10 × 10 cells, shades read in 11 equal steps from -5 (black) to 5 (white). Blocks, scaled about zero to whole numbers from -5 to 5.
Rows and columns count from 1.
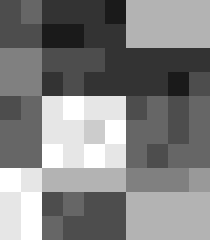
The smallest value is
-4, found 4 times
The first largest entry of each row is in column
7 7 1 1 4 6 3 1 2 2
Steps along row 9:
up down up down same up same same same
